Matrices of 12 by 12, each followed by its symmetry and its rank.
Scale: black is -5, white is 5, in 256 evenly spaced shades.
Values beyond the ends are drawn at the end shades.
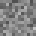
neither, full rank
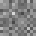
symmetric, rank two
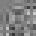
antisymmetric, rank two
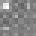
symmetric, rank two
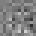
antisymmetric, rank two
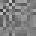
antisymmetric, rank two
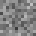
neither, full rank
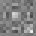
symmetric, rank two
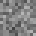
neither, full rank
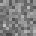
neither, full rank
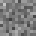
neither, full rank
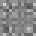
symmetric, rank two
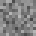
neither, full rank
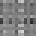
antisymmetric, rank two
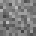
neither, full rank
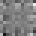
antisymmetric, rank two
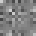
symmetric, rank two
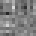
antisymmetric, rank two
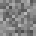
neither, full rank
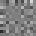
antisymmetric, rank two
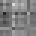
antisymmetric, rank two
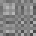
symmetric, rank two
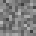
neither, full rank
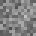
neither, full rank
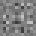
antisymmetric, rank two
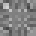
symmetric, rank two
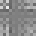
symmetric, rank two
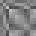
symmetric, rank two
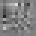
antisymmetric, rank two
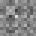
symmetric, rank two
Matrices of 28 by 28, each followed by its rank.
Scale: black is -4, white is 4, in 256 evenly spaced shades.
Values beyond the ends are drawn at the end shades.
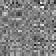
five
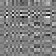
two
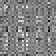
three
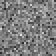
full rank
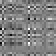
two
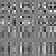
two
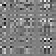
three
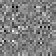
five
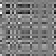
two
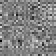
five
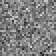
full rank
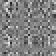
three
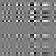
one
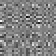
three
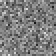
full rank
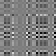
one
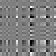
one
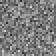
full rank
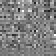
five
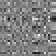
three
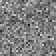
full rank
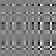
one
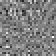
five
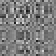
three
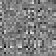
five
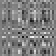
two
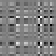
one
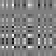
one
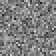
full rank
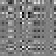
two
